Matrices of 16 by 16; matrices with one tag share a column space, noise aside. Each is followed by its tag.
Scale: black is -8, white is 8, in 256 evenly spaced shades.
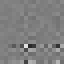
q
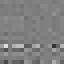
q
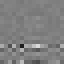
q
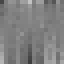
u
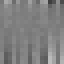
u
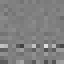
q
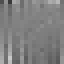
u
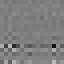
q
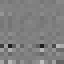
q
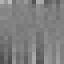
u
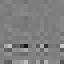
q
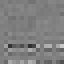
q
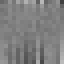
u
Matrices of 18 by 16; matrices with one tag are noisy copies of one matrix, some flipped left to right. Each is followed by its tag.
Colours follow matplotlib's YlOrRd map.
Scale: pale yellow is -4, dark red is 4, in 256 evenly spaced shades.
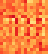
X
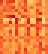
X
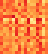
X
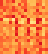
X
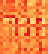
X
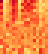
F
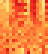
F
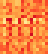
X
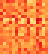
X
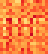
X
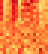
F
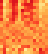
F
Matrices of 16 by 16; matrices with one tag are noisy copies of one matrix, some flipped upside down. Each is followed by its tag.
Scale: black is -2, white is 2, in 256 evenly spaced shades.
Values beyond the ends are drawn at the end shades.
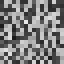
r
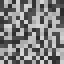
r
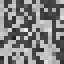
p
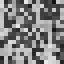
p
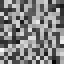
r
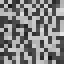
r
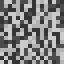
r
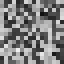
p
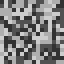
p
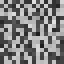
r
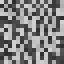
r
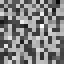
r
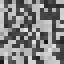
p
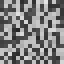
r
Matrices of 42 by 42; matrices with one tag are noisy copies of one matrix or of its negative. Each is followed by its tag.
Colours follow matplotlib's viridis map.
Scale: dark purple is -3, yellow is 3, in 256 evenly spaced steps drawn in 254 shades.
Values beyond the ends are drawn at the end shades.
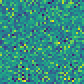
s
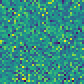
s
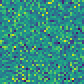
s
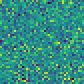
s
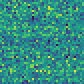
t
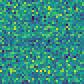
t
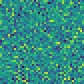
s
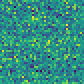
t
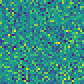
s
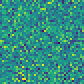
s
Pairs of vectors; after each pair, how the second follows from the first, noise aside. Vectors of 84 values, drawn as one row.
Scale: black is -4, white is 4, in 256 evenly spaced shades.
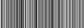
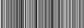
copied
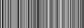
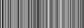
copied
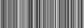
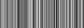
negated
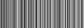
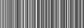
negated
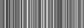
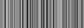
negated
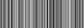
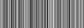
sign-scrambled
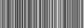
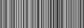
negated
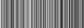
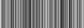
sign-scrambled
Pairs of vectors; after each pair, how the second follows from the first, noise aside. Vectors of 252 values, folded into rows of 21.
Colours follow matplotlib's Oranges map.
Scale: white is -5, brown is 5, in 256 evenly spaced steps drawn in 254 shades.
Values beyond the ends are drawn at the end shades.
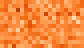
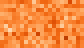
reversed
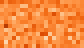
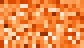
scaled up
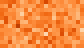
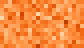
reversed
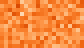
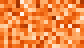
scaled up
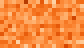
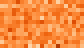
reversed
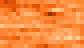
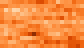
reversed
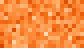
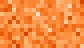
reversed
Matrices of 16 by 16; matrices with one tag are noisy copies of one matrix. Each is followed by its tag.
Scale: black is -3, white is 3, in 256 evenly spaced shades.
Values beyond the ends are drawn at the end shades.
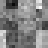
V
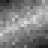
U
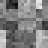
V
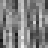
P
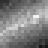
U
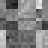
V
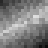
U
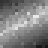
U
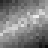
U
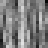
P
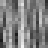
P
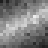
U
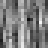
P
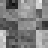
V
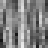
P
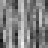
P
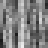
P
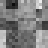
V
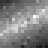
U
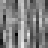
P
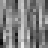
P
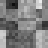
V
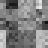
V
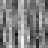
P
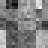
V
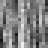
P
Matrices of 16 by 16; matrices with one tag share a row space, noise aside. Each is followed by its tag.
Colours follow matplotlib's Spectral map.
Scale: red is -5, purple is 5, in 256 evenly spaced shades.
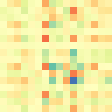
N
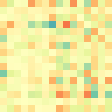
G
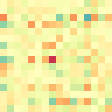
G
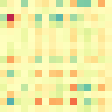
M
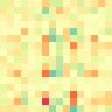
N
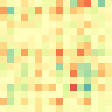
M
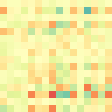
G
